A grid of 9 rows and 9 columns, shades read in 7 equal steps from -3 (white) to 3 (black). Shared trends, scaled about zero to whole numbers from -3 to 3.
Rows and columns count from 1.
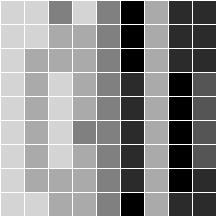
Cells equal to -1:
26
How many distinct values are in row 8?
5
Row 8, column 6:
2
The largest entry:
3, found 9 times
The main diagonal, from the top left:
-2 -2 -1 -1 0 2 -1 3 2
